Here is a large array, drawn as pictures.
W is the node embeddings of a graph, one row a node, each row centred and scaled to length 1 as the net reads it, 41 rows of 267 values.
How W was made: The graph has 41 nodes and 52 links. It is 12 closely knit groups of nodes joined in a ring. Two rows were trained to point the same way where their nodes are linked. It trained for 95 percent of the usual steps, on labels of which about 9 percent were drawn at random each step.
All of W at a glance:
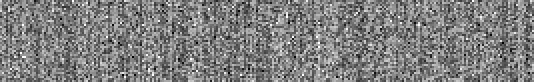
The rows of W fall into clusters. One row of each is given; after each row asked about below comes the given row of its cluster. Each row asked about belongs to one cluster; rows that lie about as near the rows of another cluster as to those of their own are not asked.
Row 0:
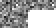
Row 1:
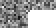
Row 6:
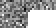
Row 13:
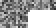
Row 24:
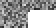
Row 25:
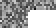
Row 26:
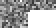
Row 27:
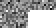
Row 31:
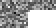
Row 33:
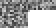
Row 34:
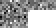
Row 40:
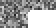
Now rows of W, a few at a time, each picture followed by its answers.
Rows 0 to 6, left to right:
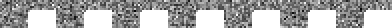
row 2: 6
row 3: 13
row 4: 25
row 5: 13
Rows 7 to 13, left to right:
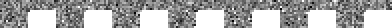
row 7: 24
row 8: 0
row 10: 26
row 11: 27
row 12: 33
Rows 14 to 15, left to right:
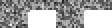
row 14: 40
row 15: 40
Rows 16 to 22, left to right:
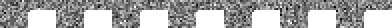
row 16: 26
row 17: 0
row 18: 1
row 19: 31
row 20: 25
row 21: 33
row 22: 24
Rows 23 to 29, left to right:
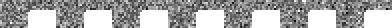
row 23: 31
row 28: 13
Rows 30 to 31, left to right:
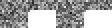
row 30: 34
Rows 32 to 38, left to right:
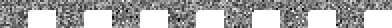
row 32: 0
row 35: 1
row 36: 24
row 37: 33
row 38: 34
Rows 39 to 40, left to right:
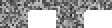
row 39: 40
